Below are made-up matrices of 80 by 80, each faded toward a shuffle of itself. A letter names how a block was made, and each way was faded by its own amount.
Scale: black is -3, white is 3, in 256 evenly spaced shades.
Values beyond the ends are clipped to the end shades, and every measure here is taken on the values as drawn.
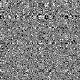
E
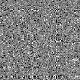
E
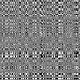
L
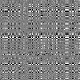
L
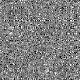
E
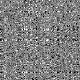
E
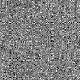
E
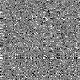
E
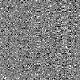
E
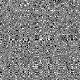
E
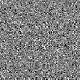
E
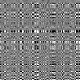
L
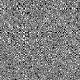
E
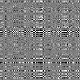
L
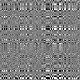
L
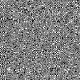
E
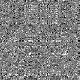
E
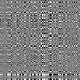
L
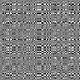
L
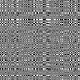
L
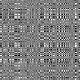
L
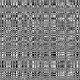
L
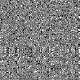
E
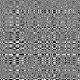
L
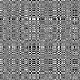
L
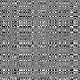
L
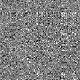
E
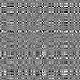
L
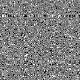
E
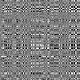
L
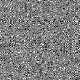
E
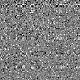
E
